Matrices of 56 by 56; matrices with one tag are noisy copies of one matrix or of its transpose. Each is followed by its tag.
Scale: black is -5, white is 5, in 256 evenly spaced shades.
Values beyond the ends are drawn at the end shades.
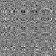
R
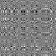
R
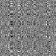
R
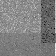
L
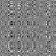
R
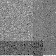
L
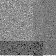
L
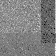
L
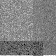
L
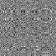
R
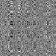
R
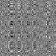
R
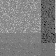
L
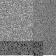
L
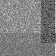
L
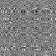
R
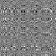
R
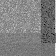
L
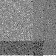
L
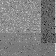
L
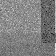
L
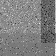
L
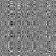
R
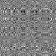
R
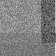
L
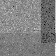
L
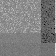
L
